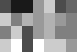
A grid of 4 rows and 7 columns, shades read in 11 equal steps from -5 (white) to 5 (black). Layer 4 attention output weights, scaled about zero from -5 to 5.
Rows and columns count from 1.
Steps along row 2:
up down up down up up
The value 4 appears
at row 1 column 2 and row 1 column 3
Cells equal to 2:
4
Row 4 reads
-3 -5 2 -5 -3 -3 -1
